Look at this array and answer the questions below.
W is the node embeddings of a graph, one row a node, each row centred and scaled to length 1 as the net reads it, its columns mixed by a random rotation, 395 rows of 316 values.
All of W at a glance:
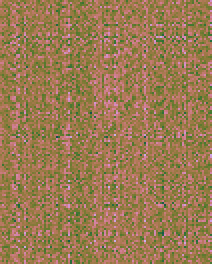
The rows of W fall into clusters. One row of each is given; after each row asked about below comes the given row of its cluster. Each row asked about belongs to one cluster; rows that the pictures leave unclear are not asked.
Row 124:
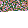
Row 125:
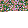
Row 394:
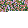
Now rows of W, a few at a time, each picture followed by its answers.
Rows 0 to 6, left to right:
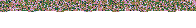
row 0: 125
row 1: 124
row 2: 124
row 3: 125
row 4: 125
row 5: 124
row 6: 394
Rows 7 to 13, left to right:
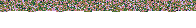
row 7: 125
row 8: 124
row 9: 124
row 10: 394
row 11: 394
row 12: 394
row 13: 125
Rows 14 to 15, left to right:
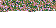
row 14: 124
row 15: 125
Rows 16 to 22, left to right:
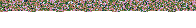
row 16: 125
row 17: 394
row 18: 394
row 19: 125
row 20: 394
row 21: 124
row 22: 394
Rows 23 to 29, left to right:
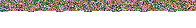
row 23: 125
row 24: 124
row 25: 124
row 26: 394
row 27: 125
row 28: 124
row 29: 394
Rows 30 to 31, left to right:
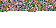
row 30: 125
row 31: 394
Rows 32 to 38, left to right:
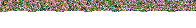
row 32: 124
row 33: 394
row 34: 394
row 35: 124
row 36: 125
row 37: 125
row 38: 125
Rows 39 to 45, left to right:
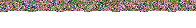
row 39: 394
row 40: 125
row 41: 124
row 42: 124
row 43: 394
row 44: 394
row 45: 394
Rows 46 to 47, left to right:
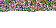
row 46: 125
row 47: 124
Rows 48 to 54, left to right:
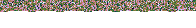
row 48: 124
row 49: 394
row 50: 394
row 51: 394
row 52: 394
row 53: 394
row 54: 125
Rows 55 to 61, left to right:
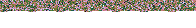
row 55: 125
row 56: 125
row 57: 124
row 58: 124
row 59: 124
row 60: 394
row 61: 394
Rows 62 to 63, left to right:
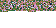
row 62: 394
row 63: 394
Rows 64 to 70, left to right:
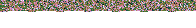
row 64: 125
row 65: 394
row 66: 124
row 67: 124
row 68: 124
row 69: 394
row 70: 124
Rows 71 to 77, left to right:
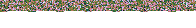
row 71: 125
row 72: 394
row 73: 394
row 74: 125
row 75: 125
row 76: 125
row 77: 394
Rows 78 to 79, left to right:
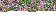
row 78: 124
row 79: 125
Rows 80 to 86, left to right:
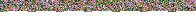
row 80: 125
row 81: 394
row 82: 124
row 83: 124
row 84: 394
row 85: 124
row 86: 394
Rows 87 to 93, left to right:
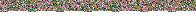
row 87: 124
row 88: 125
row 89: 394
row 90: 394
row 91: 125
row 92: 124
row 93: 124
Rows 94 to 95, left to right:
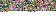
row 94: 125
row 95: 125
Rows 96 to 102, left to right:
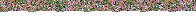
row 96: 124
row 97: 124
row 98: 125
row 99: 124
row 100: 124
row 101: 124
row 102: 125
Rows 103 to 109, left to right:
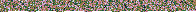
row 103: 394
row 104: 125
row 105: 124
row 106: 125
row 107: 394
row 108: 125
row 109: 124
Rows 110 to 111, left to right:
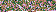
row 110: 124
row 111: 124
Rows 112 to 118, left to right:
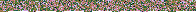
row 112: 124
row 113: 394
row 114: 124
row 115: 394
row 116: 124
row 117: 125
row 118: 394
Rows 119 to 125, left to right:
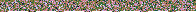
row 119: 394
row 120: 394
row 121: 124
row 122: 124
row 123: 124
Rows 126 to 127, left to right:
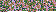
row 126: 125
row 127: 394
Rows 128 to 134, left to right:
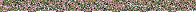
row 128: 124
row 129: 124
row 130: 394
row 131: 394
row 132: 394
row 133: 124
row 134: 124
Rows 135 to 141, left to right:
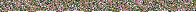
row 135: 394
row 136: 124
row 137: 124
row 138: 394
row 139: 394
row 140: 124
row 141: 125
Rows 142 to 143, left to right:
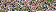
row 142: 394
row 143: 124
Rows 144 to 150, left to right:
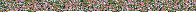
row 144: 125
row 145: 394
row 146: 125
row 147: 125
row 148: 125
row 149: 394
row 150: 394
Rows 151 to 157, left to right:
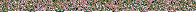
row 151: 394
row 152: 125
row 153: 394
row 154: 124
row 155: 124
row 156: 124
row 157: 124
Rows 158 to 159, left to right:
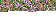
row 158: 394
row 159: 124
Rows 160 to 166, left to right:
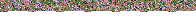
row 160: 394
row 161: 124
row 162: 124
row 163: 125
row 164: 124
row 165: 394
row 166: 124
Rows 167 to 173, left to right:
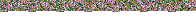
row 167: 394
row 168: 394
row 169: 394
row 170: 394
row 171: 124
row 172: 124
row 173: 394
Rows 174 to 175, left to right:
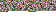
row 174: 394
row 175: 394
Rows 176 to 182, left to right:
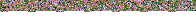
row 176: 125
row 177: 394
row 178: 124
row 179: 124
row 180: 394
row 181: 124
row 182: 125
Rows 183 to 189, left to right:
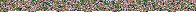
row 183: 394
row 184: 124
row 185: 125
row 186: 394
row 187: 125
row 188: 394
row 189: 394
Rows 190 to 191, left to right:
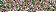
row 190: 125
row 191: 394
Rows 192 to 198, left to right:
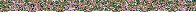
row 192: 125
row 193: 394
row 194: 125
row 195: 124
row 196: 125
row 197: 124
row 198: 125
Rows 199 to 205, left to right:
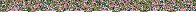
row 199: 125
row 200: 124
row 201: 124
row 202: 124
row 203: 124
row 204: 125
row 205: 125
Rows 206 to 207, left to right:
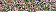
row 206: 125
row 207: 394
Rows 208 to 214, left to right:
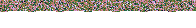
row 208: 125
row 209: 124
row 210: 124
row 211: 394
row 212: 394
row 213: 125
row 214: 394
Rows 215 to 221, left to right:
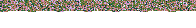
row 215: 125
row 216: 394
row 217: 125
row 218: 125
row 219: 125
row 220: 124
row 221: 394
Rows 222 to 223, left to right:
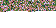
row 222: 124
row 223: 125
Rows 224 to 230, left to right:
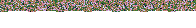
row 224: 394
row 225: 125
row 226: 394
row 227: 124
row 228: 394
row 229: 394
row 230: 125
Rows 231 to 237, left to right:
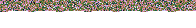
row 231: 124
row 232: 124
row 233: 124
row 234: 394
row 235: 125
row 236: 124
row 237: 124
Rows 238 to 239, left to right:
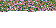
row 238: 125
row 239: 124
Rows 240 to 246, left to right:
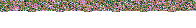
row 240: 125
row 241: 394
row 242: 394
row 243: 124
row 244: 394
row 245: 125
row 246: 124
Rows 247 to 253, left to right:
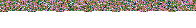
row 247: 394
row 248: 394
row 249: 394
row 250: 125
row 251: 394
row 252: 124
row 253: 125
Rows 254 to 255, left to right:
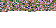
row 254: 394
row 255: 125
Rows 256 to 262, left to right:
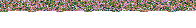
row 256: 394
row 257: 124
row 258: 124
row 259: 125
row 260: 125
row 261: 394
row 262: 124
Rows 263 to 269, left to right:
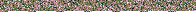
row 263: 394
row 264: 394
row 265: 124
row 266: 124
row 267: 394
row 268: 124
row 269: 124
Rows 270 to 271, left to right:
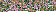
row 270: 125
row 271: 394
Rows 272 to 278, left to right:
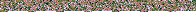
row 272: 394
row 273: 124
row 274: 394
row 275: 124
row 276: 125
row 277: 394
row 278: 125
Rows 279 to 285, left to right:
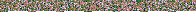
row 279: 394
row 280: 394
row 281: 394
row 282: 394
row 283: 125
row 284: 394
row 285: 394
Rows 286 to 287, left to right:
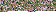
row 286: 124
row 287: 125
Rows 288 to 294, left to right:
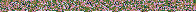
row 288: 394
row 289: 125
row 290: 394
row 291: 124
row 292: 124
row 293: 125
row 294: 125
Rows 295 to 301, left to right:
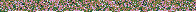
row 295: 394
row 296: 394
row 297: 124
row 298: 394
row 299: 124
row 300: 124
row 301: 124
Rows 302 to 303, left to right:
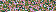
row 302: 125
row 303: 124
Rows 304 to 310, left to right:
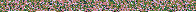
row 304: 394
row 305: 394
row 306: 125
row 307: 125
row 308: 125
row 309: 394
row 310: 125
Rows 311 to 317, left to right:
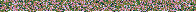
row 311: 125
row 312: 394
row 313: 394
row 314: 124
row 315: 125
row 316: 124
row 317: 394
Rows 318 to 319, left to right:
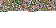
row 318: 124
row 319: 124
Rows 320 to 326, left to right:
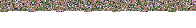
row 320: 394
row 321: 124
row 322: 124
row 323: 124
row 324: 125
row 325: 394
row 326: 394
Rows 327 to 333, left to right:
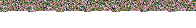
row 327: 124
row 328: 124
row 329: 394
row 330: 124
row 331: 124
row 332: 124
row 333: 125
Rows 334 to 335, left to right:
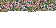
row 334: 394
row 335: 124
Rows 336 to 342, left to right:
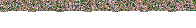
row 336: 124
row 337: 394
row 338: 125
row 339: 394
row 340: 124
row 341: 124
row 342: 125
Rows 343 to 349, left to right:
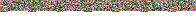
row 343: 124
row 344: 394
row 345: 125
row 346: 394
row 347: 394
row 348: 394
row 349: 394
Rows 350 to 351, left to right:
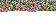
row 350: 394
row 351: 394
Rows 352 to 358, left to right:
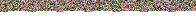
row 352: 394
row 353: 394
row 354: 124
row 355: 124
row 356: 125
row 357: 394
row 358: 124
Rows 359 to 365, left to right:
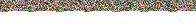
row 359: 125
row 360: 124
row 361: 124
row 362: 124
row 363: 124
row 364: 124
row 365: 125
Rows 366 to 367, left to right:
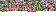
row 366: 125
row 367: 394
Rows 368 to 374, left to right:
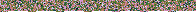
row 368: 124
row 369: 394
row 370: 394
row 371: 394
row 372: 125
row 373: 124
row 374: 124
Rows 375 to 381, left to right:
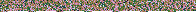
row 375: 125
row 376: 124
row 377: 125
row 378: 124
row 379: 124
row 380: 394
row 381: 394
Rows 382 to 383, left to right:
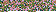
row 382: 125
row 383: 394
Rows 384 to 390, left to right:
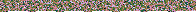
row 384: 394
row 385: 125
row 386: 394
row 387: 394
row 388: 124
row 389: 125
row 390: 124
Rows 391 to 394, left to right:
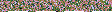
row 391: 394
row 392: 394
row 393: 124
